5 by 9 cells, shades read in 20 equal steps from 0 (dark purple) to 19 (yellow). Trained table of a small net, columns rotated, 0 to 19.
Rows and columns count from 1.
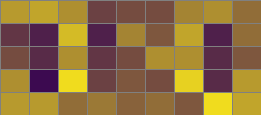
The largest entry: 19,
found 2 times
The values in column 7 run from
7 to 18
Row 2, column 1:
4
